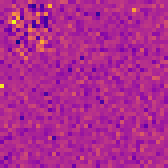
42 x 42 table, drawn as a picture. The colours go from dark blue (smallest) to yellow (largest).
Odd patch: rougher, in the top left. Stripes: none. Mirror symmetry: none. Odd rows or columns: none. Slope: none. Average level on the scale: 40%. Grain: fine. Roughest part: top left.
